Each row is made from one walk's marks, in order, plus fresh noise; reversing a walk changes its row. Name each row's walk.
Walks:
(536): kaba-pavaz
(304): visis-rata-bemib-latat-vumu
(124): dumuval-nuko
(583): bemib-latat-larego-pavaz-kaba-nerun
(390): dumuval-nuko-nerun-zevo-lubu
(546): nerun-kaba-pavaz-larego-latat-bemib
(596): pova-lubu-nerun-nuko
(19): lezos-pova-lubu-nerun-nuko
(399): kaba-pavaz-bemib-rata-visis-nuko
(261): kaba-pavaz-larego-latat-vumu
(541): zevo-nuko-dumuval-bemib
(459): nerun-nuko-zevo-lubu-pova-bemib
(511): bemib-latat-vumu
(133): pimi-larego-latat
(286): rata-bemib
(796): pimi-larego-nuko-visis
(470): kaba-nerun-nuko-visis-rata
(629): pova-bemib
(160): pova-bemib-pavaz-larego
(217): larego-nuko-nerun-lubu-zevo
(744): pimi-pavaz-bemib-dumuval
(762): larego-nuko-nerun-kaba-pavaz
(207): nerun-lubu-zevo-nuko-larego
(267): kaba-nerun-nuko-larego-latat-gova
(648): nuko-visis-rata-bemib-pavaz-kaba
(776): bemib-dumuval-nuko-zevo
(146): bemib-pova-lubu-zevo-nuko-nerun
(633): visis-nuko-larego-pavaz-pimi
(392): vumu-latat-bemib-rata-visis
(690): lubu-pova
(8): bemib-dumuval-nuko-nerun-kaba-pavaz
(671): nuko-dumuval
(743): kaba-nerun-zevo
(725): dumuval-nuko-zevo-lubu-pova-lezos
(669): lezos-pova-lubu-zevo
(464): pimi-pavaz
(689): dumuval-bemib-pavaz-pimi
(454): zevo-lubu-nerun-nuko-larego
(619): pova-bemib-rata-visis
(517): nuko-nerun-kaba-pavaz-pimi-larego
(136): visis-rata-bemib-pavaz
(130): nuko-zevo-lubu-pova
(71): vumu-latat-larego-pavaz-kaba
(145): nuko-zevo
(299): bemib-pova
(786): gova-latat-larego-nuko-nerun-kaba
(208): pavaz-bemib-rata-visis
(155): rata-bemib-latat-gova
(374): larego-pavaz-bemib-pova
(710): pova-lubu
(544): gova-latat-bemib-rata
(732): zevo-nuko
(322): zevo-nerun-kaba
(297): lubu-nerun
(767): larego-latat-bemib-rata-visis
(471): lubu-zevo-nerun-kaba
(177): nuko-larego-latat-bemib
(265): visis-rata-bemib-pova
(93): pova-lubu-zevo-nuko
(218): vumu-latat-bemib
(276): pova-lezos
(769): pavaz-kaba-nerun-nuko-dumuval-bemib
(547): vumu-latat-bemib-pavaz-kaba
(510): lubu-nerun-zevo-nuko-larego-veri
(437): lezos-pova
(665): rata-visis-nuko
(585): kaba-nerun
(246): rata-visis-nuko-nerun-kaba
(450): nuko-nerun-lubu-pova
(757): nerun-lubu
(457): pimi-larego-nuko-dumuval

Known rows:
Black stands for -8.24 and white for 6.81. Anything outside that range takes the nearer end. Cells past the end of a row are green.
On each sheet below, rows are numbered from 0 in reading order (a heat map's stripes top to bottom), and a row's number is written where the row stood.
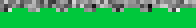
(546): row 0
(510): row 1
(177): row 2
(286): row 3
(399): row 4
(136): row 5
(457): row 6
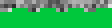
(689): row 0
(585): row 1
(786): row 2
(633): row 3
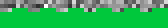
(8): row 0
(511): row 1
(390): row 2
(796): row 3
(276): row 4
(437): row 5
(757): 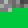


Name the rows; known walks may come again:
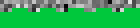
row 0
(71)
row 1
(546)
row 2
(265)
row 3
(471)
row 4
(517)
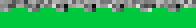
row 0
(146)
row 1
(633)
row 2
(136)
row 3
(246)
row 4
(648)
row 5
(689)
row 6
(286)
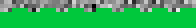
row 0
(669)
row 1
(536)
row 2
(177)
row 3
(304)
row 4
(450)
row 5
(217)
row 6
(457)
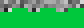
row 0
(267)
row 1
(464)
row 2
(437)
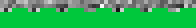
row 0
(796)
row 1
(744)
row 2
(399)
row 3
(511)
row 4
(769)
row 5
(585)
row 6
(8)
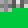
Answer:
(671)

